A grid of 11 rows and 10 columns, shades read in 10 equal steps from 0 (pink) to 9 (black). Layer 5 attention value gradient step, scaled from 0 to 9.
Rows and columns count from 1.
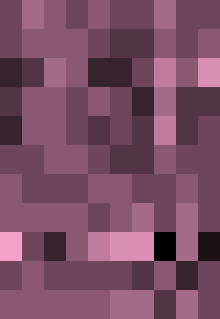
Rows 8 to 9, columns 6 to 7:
4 3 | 1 1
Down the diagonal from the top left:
5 4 3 5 6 6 5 5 3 5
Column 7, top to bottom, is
5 6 5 7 6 6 5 3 1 6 3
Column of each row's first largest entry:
1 6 1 7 1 6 2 5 8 9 8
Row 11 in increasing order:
3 3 3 4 4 4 4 4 5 6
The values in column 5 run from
2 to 7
